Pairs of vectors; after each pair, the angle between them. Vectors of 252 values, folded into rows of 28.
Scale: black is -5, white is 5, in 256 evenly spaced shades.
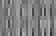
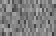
orthogonal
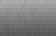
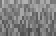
partly aligned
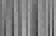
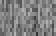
partly aligned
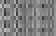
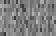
partly aligned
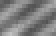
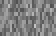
orthogonal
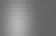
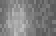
nearly parallel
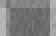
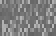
orthogonal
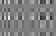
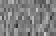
partly aligned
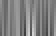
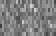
orthogonal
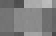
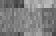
nearly parallel
